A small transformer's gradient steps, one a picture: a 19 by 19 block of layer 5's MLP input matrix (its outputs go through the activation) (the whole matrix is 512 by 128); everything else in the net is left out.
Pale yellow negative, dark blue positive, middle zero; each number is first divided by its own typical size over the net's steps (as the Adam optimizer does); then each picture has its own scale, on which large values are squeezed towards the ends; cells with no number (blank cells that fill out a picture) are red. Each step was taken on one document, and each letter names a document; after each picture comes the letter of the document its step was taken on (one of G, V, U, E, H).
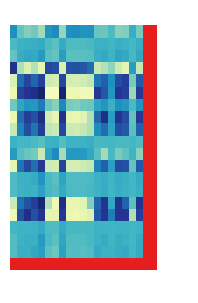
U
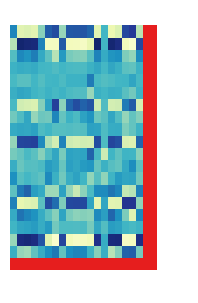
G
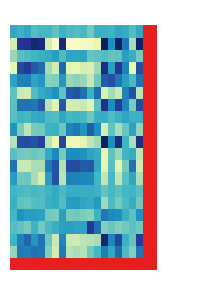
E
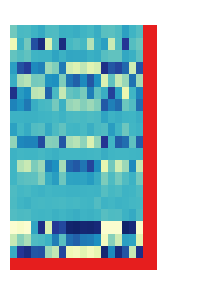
E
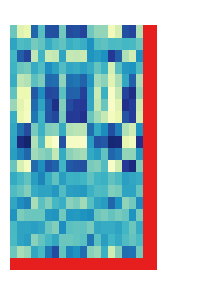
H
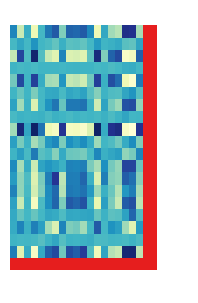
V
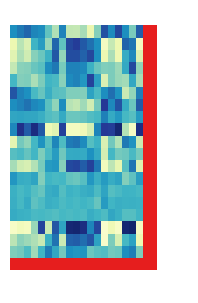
E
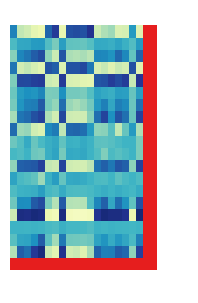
U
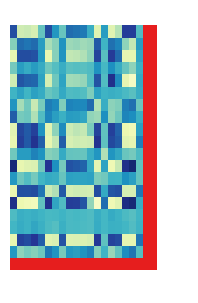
G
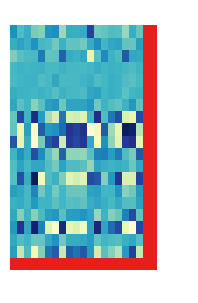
V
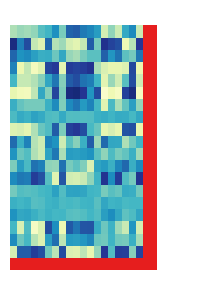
E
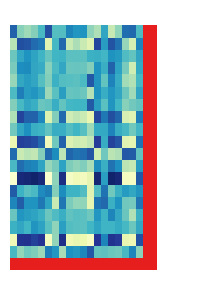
G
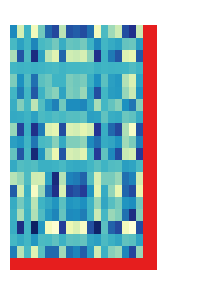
V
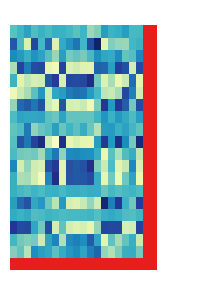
E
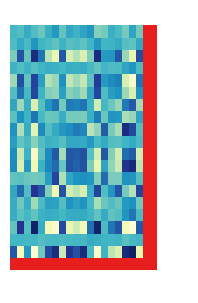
V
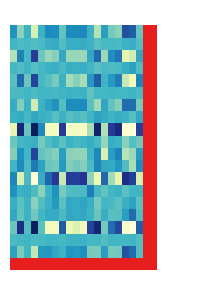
V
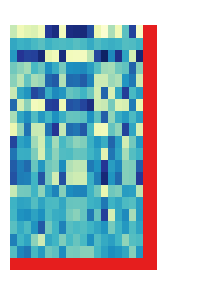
H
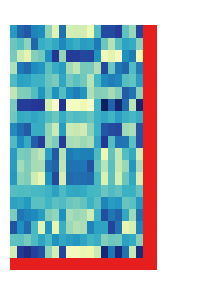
E
